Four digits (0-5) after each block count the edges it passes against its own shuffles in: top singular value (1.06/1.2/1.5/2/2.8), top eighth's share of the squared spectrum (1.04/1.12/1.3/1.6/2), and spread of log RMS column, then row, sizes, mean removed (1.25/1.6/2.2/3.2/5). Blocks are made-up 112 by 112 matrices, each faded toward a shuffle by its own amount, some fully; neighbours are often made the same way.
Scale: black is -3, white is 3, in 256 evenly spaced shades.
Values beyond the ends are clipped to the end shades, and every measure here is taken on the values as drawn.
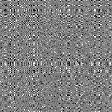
5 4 4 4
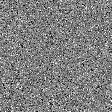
0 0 1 0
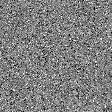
0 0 1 0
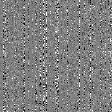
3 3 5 0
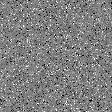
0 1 1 0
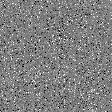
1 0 1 0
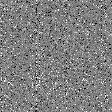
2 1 2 0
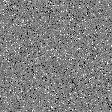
0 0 0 0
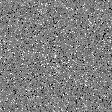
2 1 0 0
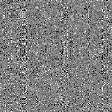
4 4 3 2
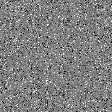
3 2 2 0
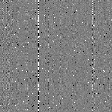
5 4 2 0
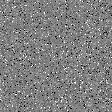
2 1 1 0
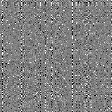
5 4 4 2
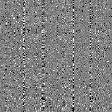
4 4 3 1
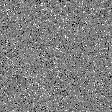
2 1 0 0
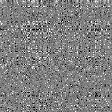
4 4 3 3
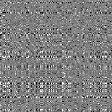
5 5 3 4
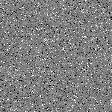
0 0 0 0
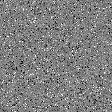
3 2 0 1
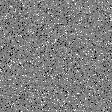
0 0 0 0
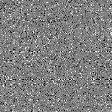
4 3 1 2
